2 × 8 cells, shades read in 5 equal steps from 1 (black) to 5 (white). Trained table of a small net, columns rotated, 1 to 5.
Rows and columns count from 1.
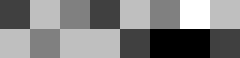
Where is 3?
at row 1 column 3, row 1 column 6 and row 2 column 2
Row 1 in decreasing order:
5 4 4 4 3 3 2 2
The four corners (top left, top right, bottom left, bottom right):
2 4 4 2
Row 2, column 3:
4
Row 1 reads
2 4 3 2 4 3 5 4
